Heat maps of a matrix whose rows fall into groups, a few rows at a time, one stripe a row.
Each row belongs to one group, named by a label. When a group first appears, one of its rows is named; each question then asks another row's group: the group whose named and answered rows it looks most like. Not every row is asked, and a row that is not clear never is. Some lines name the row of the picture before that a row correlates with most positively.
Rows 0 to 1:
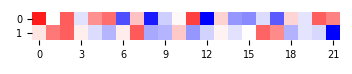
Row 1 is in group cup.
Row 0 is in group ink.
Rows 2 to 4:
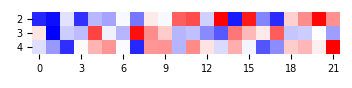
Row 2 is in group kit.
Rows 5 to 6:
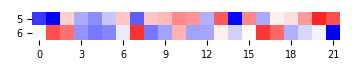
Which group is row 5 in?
kit
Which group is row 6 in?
cup
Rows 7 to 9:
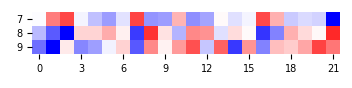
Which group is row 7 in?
cup
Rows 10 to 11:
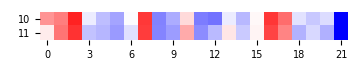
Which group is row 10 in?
cup
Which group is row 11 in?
cup
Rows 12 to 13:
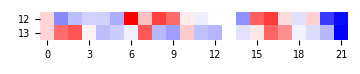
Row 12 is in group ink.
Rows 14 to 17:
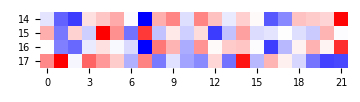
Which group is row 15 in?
ink
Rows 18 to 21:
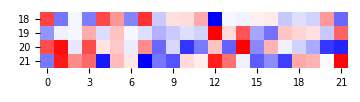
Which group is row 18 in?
ink
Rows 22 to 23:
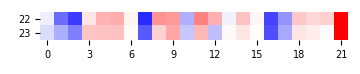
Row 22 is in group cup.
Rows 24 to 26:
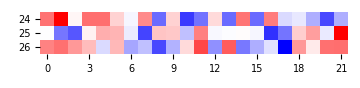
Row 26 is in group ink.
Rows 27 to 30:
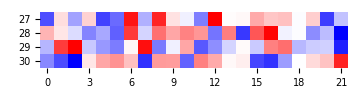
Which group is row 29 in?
cup
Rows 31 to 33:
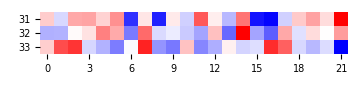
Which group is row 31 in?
ink
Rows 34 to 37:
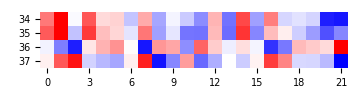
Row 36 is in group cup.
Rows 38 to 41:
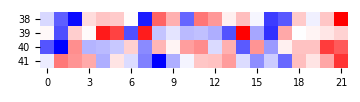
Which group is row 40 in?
kit
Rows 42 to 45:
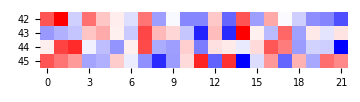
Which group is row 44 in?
cup
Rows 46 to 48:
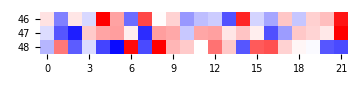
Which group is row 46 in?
ink
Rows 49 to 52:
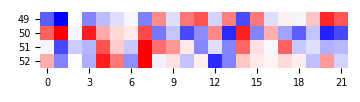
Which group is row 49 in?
kit
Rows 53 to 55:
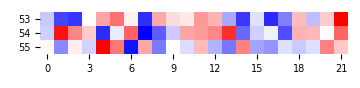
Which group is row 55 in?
ink
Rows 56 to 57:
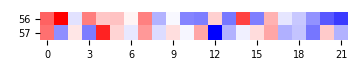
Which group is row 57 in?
ink
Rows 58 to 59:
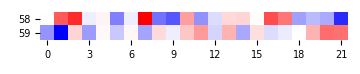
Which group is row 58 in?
cup
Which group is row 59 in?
kit
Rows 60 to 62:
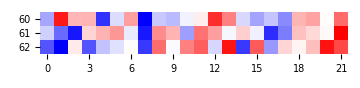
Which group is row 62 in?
kit
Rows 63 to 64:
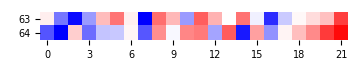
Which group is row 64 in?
kit
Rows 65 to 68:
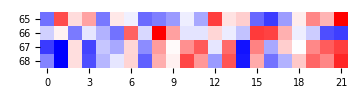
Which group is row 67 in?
kit
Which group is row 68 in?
kit
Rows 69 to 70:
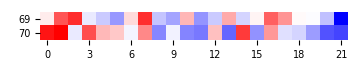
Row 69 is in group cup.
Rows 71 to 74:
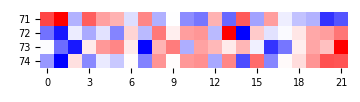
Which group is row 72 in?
kit
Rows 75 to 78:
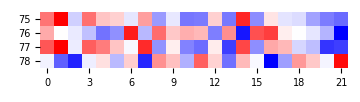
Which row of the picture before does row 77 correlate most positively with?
71
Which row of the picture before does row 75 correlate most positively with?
71
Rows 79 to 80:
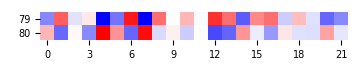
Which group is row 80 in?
ink
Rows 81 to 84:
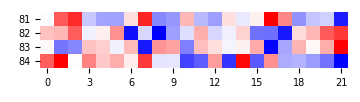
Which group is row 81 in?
cup
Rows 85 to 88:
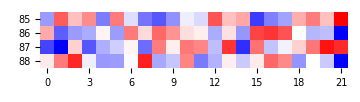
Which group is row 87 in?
kit
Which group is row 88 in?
cup
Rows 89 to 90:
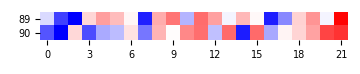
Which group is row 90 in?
kit
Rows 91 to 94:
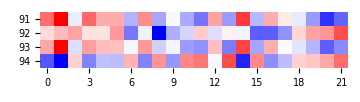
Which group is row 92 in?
ink
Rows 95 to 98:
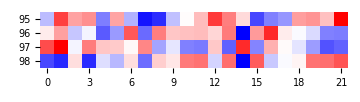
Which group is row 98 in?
kit
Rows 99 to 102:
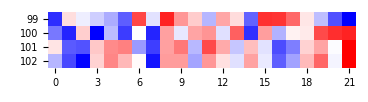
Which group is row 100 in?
kit
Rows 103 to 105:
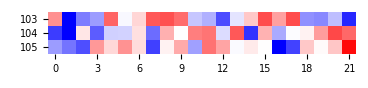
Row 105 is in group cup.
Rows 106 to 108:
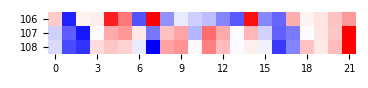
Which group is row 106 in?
ink
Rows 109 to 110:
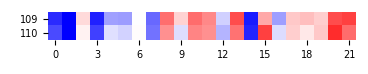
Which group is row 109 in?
kit
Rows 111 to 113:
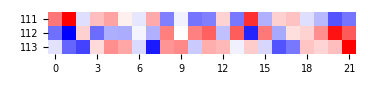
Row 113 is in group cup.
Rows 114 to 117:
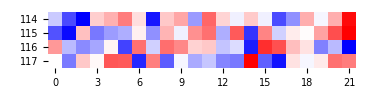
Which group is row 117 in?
ink
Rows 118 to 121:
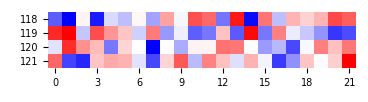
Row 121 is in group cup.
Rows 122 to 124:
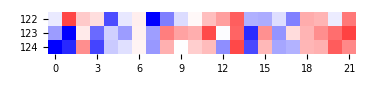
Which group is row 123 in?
kit
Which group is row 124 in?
kit
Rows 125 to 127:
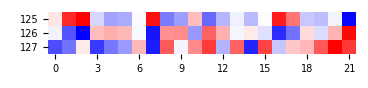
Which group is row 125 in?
cup
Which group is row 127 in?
kit
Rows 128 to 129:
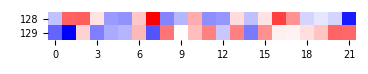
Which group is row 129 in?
kit
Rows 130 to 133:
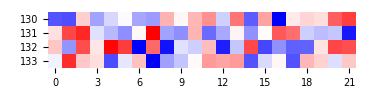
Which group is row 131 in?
cup
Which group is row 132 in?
ink
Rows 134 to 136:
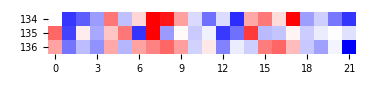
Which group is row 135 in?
ink
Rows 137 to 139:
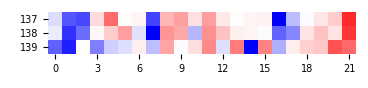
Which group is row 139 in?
kit
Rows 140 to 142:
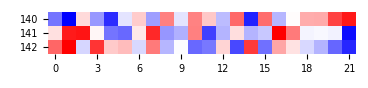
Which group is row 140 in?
kit
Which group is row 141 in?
cup
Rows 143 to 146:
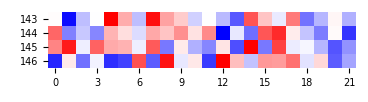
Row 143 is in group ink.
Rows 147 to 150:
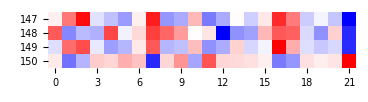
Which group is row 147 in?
cup
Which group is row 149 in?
cup
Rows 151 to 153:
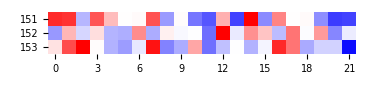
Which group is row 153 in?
cup
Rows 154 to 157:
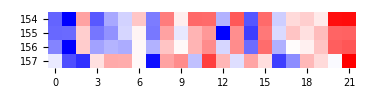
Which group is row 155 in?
kit
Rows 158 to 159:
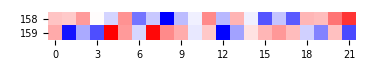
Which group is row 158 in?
ink
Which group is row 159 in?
ink
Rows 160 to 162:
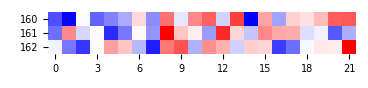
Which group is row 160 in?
kit
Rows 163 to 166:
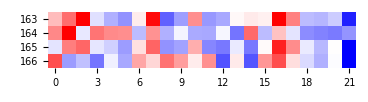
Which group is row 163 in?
cup
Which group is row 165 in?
cup
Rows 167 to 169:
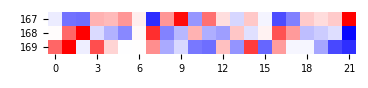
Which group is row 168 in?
cup
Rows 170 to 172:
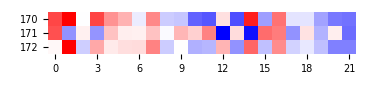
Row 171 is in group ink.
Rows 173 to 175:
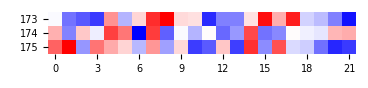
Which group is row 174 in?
ink
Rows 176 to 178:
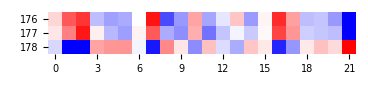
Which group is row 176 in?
cup
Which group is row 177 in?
cup
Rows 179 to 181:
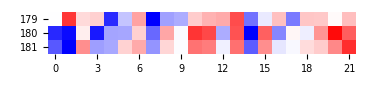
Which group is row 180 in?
kit
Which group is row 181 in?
kit
